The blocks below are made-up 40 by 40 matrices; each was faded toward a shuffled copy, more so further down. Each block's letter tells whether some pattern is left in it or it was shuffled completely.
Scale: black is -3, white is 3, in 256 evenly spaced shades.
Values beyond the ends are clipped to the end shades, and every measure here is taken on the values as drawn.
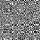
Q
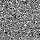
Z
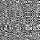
Q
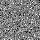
Z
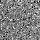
Z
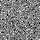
Z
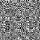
Q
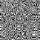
Q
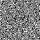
Z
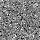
Z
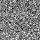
Z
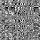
Q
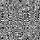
Q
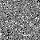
Z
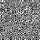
Q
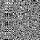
Q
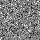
Z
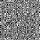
Q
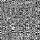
Q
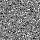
Z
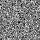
Z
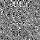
Q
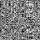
Q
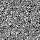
Z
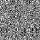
Q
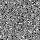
Z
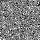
Z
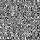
Q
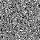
Z
